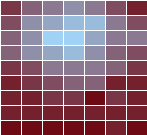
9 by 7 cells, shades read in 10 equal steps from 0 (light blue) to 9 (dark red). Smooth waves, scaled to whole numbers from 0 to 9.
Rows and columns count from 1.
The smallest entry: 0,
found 2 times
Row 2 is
6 3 2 1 1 4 6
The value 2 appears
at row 2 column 3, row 3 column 5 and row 4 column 3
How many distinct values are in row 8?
1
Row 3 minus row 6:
-3 -4 -6 -5 -3 -4 -4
